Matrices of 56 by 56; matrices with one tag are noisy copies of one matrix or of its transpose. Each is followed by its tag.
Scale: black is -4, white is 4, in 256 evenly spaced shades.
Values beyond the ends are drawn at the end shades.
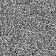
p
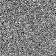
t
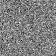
t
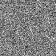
p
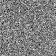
t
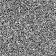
t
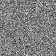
p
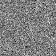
p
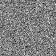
p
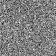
t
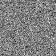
p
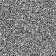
t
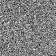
t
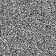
p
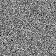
p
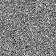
p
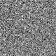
t
